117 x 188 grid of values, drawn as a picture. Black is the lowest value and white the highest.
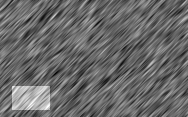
Average level on the scale: 40%. Ninth with the highest average: bottom left. Odd patch: higher, in the bottom left. Mirror symmetry: none. Grain: diagonal, up to the right.
